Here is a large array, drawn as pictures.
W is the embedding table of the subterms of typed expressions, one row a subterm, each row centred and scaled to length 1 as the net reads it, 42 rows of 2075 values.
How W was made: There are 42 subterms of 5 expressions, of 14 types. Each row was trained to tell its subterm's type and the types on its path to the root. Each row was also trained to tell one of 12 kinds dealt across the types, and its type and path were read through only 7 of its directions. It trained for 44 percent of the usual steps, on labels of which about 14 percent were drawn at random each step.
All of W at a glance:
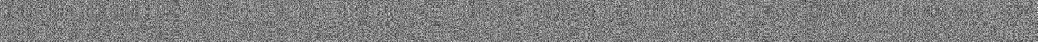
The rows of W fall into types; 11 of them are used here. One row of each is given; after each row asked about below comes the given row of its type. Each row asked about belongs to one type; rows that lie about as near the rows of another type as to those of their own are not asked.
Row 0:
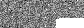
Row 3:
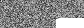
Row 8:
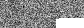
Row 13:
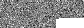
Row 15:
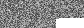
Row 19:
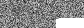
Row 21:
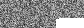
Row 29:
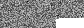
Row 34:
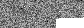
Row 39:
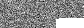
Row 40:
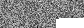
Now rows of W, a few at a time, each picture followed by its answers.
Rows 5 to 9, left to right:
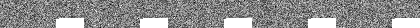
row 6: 13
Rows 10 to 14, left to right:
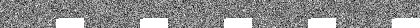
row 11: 39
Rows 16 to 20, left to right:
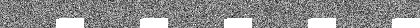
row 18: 29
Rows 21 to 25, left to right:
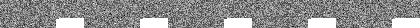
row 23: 39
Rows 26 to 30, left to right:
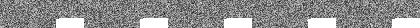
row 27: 0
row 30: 34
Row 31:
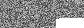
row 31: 0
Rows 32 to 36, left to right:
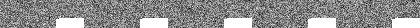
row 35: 3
